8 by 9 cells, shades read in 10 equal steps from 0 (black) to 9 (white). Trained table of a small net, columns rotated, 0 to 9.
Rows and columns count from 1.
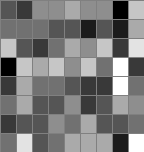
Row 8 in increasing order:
1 3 4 4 6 6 6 8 9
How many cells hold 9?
3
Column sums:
26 39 30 35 38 34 33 31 45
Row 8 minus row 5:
2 2 -1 0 3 4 4 -8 5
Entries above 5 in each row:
2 1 4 5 2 2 1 5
